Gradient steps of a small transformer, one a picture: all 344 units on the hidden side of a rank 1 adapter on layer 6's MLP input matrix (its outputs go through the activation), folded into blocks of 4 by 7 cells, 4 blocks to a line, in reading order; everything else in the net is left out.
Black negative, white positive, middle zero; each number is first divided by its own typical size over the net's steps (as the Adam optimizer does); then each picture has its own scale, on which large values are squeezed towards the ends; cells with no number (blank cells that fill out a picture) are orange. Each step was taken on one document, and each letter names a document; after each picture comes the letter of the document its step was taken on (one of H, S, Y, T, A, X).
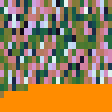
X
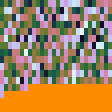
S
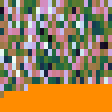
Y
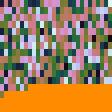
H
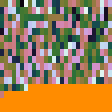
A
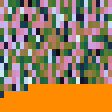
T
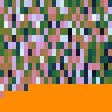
X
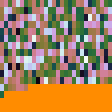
X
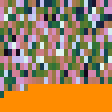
X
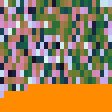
S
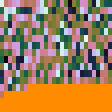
X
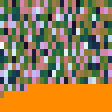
S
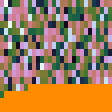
T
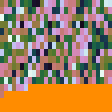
H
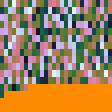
T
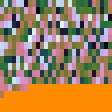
A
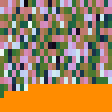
Y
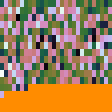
A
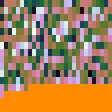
A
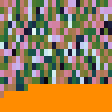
A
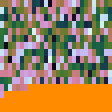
S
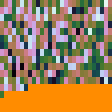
H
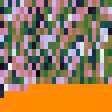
S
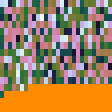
T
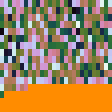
H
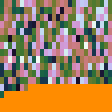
A
